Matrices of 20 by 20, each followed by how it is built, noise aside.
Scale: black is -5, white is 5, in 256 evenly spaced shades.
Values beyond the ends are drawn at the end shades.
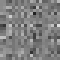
low rank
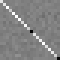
diagonal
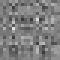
low rank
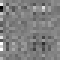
low rank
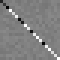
diagonal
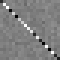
diagonal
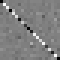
diagonal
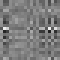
low rank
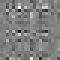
low rank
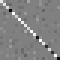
diagonal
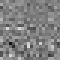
low rank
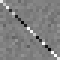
diagonal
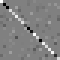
diagonal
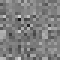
low rank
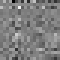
low rank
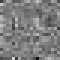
low rank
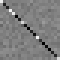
diagonal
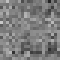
low rank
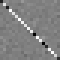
diagonal
